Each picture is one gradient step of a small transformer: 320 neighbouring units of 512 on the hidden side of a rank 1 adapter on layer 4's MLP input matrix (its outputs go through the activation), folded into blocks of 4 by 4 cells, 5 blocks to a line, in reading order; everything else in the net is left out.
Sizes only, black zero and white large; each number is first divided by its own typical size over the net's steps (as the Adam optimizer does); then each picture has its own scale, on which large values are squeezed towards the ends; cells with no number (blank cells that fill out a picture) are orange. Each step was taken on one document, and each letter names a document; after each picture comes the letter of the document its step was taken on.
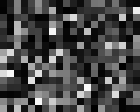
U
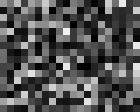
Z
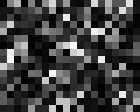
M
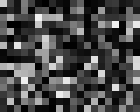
Z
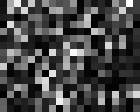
M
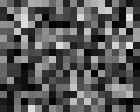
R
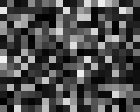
R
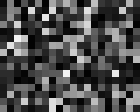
M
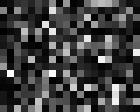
U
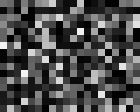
Z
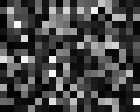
U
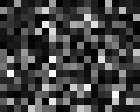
U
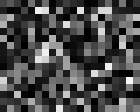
Z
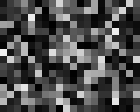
M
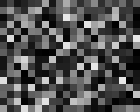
R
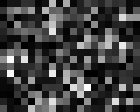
U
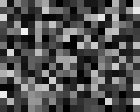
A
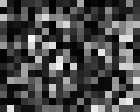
Z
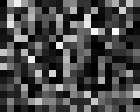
M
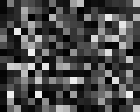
A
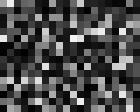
Z
